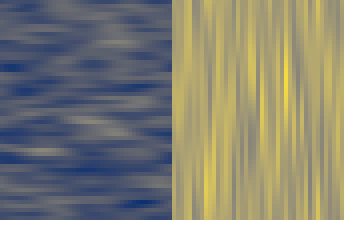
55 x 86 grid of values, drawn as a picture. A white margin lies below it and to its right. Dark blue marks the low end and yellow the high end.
The table splits into one row of 2 panels. Panel 1,1: low, streaked across. Panel 1,2: high, streaked downward.
